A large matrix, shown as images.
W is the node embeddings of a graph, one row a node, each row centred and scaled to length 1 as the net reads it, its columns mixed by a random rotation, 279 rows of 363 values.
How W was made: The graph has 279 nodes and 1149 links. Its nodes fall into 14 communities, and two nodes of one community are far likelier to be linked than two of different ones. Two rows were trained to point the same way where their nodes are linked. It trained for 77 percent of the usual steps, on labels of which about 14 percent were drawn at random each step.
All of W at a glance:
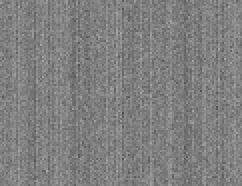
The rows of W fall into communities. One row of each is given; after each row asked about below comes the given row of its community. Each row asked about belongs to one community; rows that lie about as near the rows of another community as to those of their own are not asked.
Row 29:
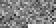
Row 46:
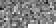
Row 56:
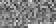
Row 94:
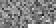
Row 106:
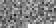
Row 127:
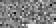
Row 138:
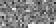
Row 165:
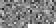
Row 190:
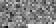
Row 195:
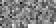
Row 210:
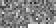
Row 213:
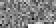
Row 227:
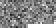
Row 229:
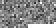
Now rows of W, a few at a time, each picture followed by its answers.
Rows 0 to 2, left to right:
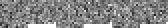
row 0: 190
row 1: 94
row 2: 94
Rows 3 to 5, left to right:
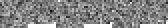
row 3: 190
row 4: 195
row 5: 94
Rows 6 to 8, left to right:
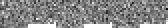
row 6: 210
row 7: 229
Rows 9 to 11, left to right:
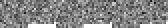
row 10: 213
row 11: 213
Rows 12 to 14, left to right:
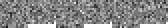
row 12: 190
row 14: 195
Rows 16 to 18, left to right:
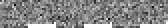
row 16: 56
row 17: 29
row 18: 127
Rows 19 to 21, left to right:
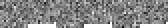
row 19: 56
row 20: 165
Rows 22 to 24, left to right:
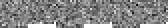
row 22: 127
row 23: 210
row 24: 94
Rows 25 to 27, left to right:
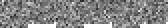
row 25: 195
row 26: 165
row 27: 138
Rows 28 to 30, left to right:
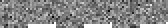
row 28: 56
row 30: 46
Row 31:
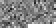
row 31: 227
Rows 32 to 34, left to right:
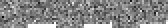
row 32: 138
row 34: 138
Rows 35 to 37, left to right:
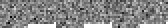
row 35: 94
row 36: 227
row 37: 190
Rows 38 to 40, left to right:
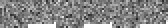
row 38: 127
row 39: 195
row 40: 190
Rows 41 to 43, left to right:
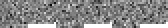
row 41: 127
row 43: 227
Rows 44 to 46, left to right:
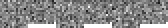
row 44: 227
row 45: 127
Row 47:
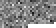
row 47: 229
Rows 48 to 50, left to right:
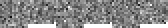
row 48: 106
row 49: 138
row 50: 46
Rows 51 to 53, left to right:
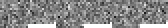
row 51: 138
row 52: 138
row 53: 138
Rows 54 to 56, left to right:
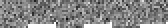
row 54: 229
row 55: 195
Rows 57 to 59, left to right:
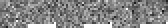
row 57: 190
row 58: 46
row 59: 165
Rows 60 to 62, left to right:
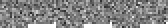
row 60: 94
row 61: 94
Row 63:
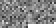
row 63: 229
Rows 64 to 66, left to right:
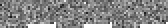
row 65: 213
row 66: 229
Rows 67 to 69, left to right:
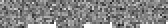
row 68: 138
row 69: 56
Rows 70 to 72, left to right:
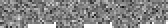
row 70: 106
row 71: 229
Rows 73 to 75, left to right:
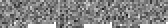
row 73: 190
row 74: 195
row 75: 29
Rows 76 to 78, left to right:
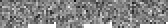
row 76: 229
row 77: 138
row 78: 165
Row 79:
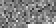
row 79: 190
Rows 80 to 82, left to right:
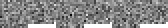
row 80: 210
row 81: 29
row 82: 29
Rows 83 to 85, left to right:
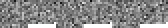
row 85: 190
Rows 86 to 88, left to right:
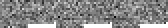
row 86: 195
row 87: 56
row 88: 29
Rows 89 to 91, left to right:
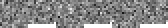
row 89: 195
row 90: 138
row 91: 106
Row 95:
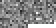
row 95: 165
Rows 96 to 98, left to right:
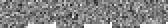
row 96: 195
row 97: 29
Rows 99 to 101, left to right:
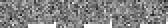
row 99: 227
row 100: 165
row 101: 165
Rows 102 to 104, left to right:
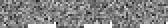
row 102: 29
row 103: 127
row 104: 56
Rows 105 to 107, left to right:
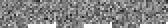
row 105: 29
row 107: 227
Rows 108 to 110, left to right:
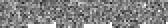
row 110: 138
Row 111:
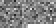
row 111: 106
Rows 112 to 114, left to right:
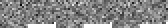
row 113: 56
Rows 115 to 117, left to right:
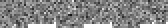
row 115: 29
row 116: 138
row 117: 29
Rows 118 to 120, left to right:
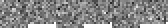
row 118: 165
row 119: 29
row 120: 29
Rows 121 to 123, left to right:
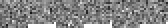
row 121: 190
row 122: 227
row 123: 190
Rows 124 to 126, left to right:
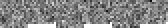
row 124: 106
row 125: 229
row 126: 29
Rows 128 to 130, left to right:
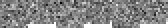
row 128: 138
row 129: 138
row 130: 138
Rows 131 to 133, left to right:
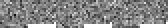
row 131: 29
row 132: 229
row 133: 56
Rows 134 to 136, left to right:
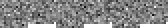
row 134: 229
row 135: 94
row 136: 56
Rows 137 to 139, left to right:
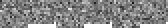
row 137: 94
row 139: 195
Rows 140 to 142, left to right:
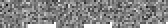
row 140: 213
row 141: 56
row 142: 106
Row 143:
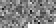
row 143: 165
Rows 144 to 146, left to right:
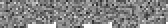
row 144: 46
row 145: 46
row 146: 210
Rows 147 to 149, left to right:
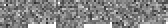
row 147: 210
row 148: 210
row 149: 227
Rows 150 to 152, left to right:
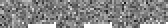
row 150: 213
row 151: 227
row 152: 227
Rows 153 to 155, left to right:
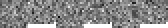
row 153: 195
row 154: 138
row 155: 165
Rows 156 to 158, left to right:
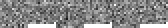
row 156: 29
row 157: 227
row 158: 210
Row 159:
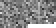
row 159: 213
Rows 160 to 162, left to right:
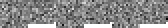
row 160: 94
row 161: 195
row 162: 213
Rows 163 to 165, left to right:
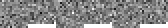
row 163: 195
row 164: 195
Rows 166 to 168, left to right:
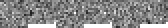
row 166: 46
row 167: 190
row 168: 94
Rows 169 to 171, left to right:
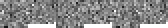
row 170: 195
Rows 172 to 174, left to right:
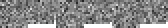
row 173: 195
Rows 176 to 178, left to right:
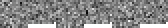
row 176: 195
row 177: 46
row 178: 229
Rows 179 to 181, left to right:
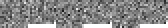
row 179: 106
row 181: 195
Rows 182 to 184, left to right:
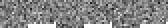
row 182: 56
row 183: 210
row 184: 210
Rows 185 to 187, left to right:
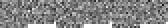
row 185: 94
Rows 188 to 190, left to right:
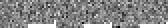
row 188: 165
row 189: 190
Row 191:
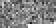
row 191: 213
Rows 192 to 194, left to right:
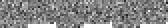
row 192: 56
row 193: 165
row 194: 29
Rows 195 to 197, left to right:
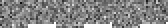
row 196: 127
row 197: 229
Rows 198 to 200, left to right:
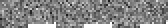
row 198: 46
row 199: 127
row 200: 56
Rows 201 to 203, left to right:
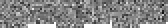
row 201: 229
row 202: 165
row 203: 127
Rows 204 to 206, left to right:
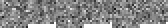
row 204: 165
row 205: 138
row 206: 106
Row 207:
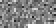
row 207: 94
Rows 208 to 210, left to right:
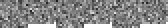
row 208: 46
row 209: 29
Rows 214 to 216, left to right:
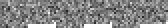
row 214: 190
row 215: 46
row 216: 106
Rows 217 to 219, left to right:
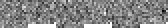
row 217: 229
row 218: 190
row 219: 190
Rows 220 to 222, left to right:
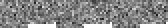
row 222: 29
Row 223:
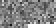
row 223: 56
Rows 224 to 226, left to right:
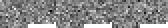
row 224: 190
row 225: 213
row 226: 195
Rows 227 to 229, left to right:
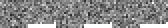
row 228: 229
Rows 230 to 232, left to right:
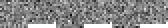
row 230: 127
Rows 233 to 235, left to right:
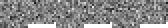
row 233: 227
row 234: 195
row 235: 94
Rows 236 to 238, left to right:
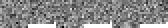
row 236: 29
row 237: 190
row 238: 190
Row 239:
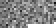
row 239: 190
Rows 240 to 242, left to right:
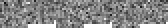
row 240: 213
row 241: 94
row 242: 127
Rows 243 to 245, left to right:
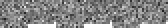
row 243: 106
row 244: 127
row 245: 138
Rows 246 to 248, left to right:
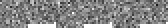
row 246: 229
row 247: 210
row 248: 94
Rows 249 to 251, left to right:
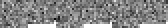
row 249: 213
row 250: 138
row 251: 227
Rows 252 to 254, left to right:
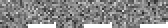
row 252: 29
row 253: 29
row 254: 213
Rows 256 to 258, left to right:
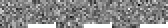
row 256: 213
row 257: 227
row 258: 46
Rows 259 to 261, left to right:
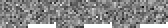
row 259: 229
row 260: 46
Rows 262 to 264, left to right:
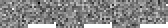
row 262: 138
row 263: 210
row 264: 210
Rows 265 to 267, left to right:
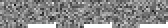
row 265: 213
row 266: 213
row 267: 106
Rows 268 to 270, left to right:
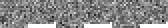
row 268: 106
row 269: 229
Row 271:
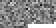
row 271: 46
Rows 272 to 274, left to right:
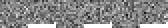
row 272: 229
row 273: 213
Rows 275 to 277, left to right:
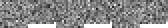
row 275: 229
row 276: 106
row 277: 213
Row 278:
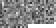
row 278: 210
